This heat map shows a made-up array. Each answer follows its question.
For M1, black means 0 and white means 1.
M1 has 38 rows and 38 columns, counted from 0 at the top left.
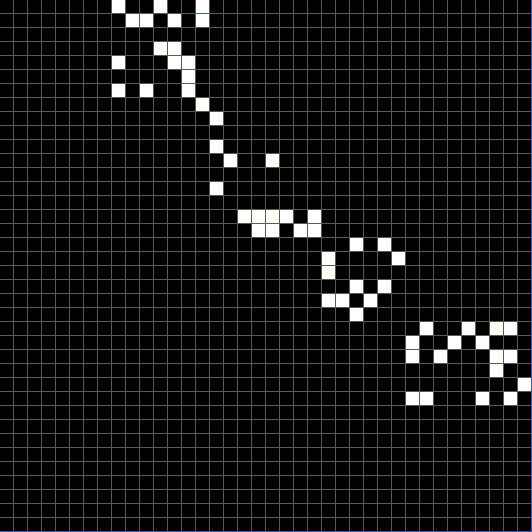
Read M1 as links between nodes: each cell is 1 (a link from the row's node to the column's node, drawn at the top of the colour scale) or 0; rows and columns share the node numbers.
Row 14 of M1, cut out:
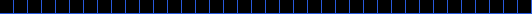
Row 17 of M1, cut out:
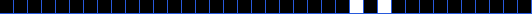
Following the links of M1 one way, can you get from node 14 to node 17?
no
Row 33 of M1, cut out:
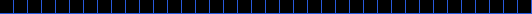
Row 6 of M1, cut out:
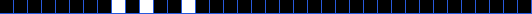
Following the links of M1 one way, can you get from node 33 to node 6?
no
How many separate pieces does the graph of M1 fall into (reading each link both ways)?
2
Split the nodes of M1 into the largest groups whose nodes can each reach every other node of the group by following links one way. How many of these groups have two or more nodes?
0
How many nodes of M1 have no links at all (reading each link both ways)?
1
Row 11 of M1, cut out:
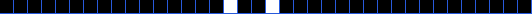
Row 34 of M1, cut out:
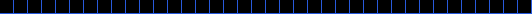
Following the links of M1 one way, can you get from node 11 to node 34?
yes
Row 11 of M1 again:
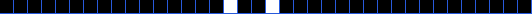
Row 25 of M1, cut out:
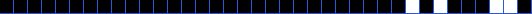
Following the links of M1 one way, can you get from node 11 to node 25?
yes
